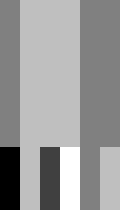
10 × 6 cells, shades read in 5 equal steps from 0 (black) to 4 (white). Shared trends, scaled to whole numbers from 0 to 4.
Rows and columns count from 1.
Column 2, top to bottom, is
3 3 3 3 3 3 3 3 3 3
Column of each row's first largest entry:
2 2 2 2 2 2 2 4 4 4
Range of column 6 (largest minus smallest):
1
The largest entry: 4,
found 3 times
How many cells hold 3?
27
